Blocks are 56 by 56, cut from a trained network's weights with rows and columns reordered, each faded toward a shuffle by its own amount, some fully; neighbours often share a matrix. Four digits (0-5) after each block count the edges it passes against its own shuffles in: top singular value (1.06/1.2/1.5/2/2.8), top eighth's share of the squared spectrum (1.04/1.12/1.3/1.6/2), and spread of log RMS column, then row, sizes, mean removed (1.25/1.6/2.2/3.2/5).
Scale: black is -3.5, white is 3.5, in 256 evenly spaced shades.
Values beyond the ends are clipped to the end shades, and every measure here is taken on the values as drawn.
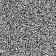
0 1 0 0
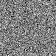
0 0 0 0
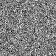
2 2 0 0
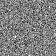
1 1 0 0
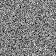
0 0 0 0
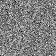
0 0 0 0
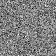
0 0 0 0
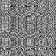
4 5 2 2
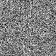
1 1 0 0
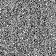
1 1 0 0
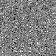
3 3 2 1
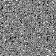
3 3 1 0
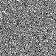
2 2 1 0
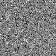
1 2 0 0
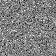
0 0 0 0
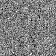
2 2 0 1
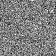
0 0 0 0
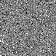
2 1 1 0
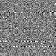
3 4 1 2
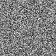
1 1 0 0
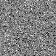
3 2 1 1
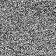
1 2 0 0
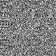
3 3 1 1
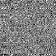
3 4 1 2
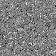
2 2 0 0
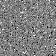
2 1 0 0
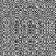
4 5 3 3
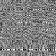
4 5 0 2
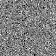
2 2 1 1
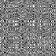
4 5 3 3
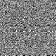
3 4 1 2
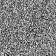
0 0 1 0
